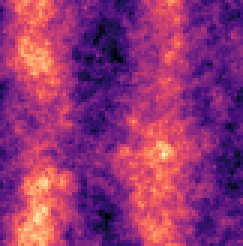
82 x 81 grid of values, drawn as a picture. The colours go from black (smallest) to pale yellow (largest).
Upright stripes repeat 2 times across the table. The top middle is the ninth with the lowest average. No lone cell stands out from its neighbours.
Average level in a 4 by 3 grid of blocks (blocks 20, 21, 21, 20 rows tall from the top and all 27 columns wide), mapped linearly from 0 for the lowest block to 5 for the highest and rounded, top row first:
402
311
332
522
